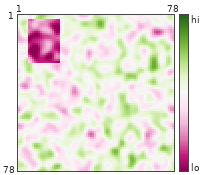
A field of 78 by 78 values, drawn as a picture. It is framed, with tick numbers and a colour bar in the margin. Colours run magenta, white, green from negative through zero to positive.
The texture is blotchy. The ninth with the lowest average is the top left. The values are skewed, with a long tail toward low values. The halves do not mirror each other. In the top left lies a patch that is lower than the rest. Values change most from cell to cell in the top left.
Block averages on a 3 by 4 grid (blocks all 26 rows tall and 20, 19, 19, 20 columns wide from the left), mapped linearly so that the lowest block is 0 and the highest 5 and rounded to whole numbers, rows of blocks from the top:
0 4 4 4 / 4 3 5 4 / 4 4 5 4
